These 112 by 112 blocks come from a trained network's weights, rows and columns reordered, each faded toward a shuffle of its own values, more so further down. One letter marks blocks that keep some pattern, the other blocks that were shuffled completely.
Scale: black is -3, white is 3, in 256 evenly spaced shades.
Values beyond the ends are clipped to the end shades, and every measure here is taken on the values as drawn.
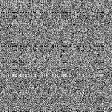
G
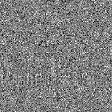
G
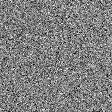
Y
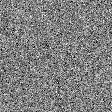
Y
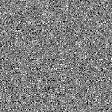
G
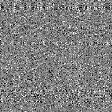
G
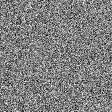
Y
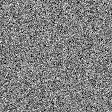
Y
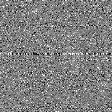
G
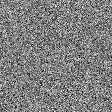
Y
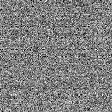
G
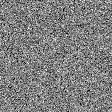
Y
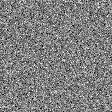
Y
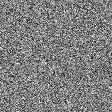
Y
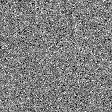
Y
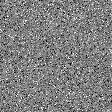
Y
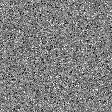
Y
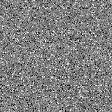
G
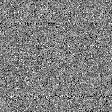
G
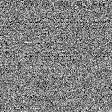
G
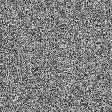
G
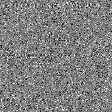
G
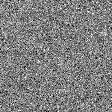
Y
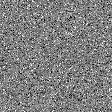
Y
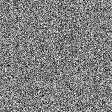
G
